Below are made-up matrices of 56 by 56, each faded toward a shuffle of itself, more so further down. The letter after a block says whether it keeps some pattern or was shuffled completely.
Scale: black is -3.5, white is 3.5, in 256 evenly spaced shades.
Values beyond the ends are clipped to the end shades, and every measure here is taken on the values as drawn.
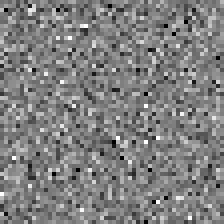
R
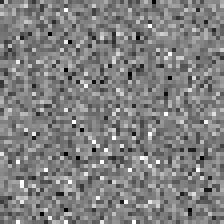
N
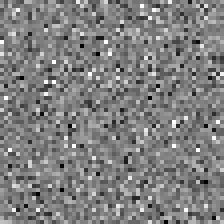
R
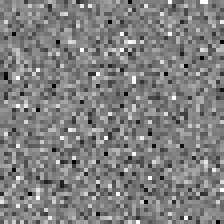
R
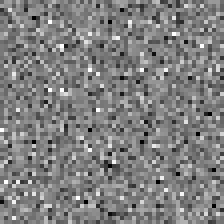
N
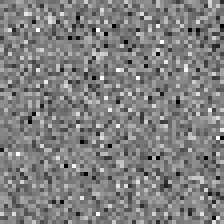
N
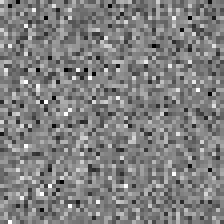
R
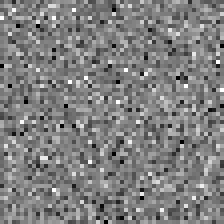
R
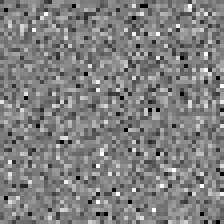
R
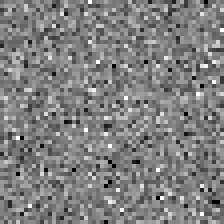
N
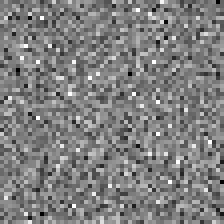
N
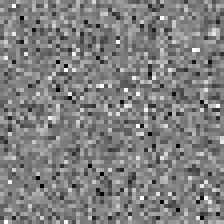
R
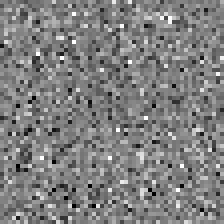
R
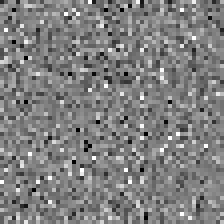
R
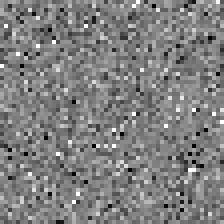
N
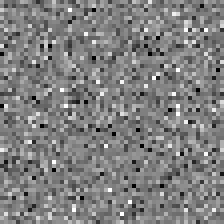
R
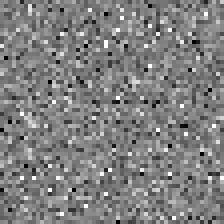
N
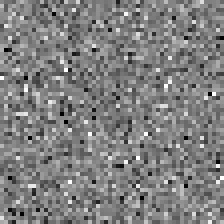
N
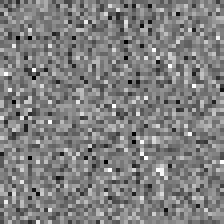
N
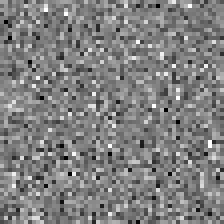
R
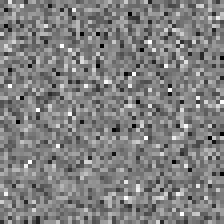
N
